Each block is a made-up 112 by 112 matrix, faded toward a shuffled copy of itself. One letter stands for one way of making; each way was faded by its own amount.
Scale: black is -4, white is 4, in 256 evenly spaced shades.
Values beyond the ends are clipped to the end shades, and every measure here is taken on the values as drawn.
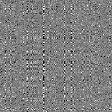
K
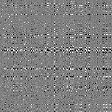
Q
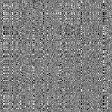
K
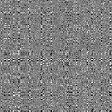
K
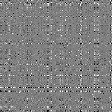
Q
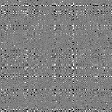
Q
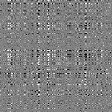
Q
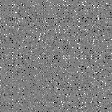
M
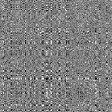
K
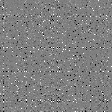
M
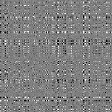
Q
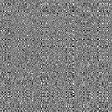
K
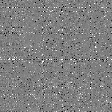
M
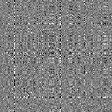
K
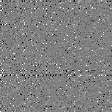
M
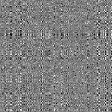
K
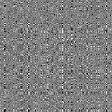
K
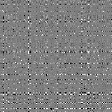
Q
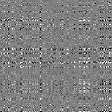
Q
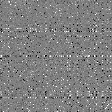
M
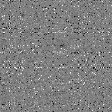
M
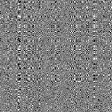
K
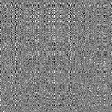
K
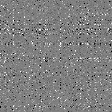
M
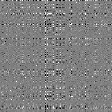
Q
